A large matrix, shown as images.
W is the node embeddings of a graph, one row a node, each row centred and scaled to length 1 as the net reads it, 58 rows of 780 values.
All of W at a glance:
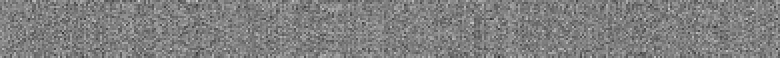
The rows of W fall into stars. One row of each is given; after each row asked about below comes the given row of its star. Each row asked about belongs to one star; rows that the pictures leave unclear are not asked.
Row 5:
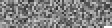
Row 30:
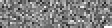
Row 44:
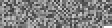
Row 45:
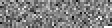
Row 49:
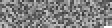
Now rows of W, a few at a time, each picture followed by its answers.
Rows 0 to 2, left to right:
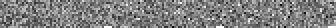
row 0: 45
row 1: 45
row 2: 45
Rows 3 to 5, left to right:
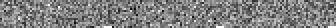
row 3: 44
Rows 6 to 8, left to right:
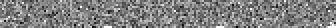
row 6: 44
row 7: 5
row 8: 5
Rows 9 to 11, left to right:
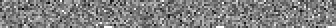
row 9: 5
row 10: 49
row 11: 44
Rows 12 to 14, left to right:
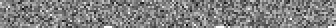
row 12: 30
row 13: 44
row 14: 45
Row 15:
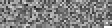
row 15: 30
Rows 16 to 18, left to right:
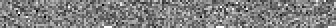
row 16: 30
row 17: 45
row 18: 49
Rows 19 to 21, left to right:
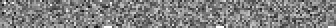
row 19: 49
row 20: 45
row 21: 44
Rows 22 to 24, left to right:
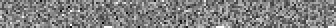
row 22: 30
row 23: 49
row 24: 5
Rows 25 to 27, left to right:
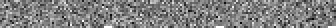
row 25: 30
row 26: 44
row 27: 44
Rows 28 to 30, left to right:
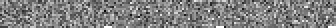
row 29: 45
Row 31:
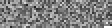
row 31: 30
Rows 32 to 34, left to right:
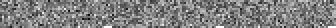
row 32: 44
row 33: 5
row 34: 45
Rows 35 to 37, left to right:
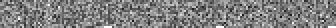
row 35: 49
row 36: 30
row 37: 30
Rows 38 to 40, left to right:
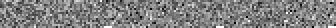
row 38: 49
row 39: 5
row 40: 45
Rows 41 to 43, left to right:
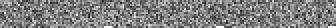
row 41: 49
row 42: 30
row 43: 45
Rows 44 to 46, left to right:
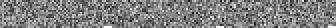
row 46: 30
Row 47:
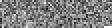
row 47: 44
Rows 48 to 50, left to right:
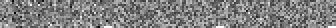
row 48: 49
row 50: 44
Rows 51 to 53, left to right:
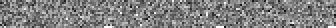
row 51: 45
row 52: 44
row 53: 30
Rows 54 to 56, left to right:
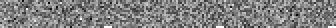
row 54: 5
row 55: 30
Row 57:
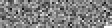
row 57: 30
